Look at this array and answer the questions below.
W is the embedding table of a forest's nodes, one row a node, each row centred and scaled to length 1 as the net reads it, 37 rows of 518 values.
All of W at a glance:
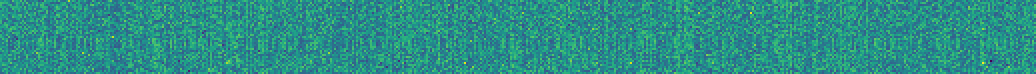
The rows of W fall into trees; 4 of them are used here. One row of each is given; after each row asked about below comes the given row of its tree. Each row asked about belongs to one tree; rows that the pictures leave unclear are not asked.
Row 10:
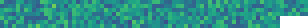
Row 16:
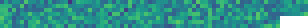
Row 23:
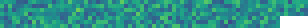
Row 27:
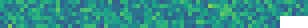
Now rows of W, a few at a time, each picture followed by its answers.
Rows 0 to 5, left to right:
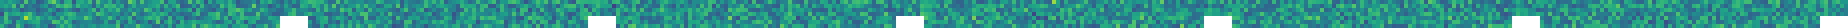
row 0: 16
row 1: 23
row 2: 10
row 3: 16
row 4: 16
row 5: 23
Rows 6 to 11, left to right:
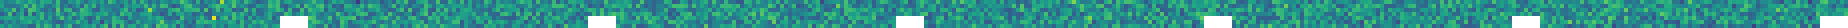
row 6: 27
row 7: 16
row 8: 16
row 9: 23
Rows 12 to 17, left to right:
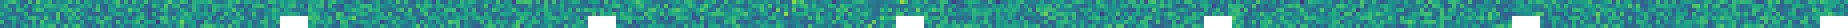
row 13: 16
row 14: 27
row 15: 10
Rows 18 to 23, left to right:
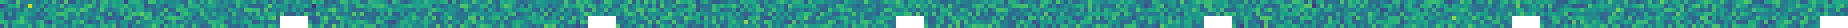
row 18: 10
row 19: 23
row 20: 23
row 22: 23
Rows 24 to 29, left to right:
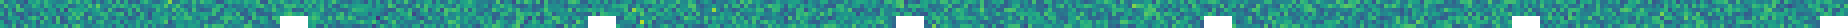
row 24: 23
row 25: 16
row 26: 23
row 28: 23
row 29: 27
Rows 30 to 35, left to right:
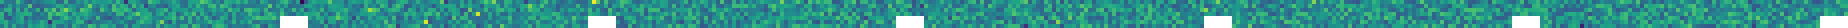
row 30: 10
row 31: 27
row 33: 27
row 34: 16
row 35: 16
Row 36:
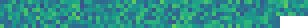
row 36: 23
